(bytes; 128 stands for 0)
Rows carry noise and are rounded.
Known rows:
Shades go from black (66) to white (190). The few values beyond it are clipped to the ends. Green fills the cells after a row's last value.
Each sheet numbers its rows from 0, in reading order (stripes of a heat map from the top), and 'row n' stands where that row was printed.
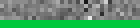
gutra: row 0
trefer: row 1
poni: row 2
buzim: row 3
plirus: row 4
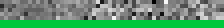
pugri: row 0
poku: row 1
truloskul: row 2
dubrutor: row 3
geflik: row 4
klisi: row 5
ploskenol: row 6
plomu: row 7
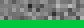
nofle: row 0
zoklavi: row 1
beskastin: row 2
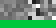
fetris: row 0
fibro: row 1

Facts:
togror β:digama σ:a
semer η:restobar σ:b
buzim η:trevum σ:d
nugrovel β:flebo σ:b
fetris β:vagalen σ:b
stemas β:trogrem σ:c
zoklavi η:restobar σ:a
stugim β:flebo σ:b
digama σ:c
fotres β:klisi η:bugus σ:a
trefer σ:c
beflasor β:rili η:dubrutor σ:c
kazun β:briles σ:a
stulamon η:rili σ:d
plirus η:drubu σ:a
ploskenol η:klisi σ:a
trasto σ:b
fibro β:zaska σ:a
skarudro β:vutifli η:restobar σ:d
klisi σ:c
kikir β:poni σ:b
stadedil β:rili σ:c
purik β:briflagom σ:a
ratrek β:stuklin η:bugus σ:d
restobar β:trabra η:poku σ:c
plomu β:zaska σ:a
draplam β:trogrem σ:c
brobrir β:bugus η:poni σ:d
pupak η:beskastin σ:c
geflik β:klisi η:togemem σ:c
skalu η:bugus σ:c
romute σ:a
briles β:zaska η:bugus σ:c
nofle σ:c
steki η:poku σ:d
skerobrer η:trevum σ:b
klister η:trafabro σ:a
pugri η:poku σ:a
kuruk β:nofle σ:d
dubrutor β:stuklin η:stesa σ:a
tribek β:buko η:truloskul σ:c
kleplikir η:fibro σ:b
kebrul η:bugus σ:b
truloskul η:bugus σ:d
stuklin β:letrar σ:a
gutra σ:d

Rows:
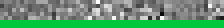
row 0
restobar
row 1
skarudro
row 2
tribek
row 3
ratrek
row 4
stulamon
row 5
fotres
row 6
bugus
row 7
stadedil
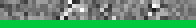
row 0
semer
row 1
brobrir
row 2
stuklin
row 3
flebo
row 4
pupak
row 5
rili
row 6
romute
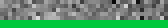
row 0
togemem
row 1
zaska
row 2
kebrul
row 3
trasto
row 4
skerobrer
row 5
klister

